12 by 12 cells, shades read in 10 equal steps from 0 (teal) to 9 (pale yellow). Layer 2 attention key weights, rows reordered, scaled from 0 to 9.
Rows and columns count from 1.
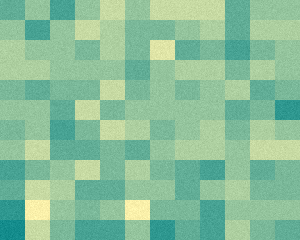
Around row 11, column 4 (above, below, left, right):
3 2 5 5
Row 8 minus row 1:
2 2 1 -2 -3 -2 -2 -1 -1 2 2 2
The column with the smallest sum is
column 1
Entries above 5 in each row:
4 5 3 5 2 1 4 5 2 3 2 2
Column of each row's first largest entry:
5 4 7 1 5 4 5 2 4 2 2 2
